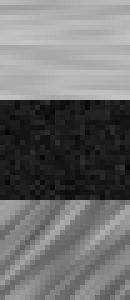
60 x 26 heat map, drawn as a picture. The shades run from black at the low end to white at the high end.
The table splits into 3 rows of 1 panel. Panel 1,1: high, streaked across, faint in contrast. Panel 2,1: very low, fine-grained, faint in contrast. Panel 3,1: middling, slanting up to the right.
